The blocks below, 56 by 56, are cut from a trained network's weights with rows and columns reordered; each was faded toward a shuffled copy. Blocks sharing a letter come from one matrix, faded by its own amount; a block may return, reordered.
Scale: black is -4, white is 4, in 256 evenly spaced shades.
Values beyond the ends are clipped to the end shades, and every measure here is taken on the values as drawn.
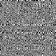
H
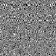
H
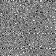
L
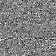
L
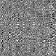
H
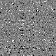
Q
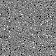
Q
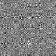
H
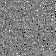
Q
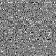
L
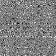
L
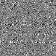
L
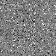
Q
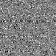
L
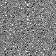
Q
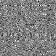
L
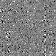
Q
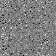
Q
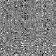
H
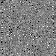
Q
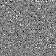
Q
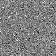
Q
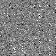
Q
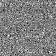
L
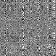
H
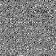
L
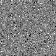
Q
